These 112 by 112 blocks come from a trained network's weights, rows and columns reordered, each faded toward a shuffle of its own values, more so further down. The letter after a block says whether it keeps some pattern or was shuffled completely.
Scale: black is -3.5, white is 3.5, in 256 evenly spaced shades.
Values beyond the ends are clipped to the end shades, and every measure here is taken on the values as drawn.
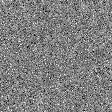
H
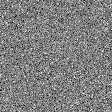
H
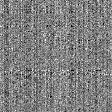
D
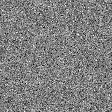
H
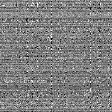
D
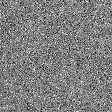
H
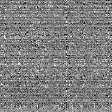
D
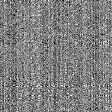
D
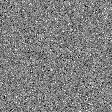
H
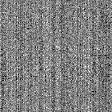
D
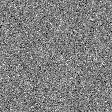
H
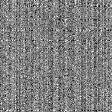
D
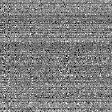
D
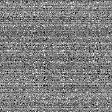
D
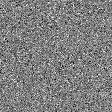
H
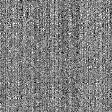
D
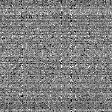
D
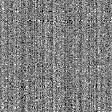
D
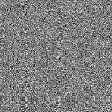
D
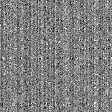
D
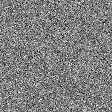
H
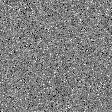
H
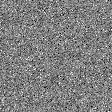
H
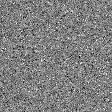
H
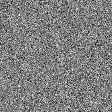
H
